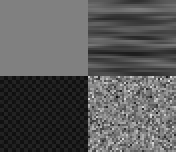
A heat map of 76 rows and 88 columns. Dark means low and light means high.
It is made of 2 by 2 panels. Panel 1,1: middling, flat. Panel 1,2: low, streaked across. Panel 2,1: very low, checkered, faint in contrast. Panel 2,2: middling, fine-grained, strong in contrast.
